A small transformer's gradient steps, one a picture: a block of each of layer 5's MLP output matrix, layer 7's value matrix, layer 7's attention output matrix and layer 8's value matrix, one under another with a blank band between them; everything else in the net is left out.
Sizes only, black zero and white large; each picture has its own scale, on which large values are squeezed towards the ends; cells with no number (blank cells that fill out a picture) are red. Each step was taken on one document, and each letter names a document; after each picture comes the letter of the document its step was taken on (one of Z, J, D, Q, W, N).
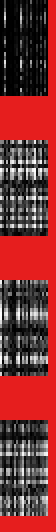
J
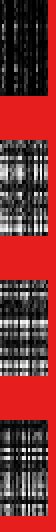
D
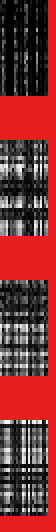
D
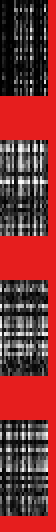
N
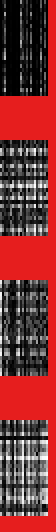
J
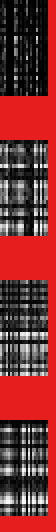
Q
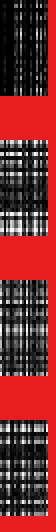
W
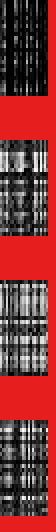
D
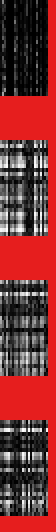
D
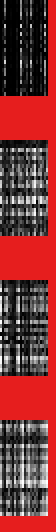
J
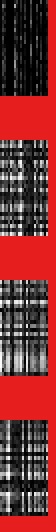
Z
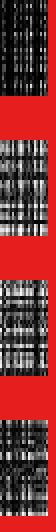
N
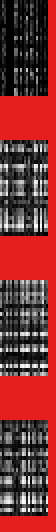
Q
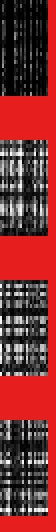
Z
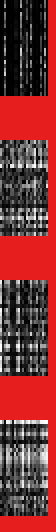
J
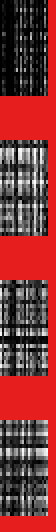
N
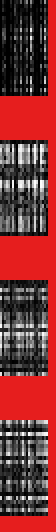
N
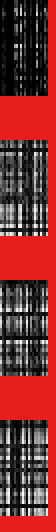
W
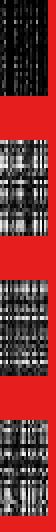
D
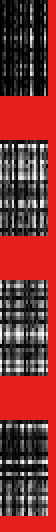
N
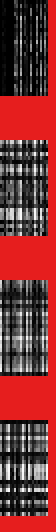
W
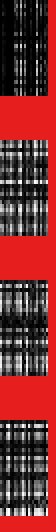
W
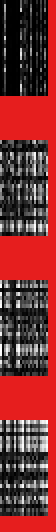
J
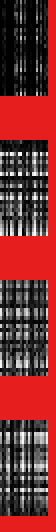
W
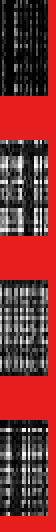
D
